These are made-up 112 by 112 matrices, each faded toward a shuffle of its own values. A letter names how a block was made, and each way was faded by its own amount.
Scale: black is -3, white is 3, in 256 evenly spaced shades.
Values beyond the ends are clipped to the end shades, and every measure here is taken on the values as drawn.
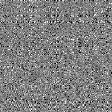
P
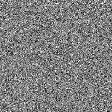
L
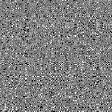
P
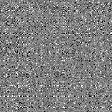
P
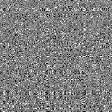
P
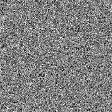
L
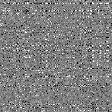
P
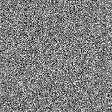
L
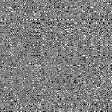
P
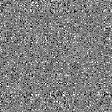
P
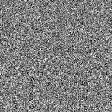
L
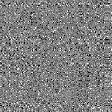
P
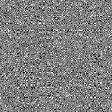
P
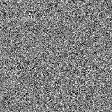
L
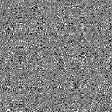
P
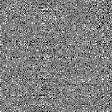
P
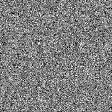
L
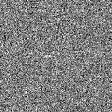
L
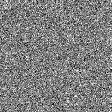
L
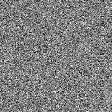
L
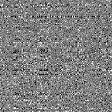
P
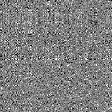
P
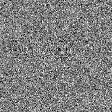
L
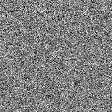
L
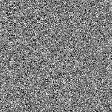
L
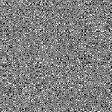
P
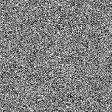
L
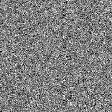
L
